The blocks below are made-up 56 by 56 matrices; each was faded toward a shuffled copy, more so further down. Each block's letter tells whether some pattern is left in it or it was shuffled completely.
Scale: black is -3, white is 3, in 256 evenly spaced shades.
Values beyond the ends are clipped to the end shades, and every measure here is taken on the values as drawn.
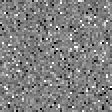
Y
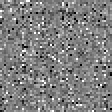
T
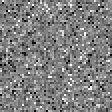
Y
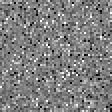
Y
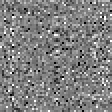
T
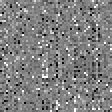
T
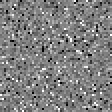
Y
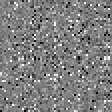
T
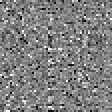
T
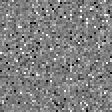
Y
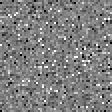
Y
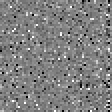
T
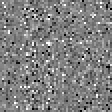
T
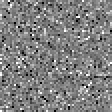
Y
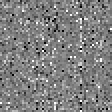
T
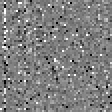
T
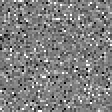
Y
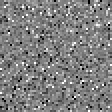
Y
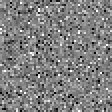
T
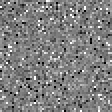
Y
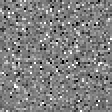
T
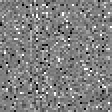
T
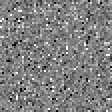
Y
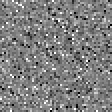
Y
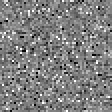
Y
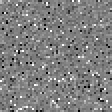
Y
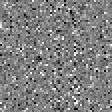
T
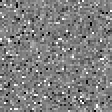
Y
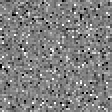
Y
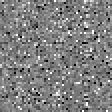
T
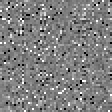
T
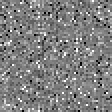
T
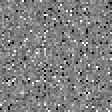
T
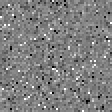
Y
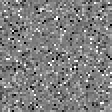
Y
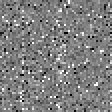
T
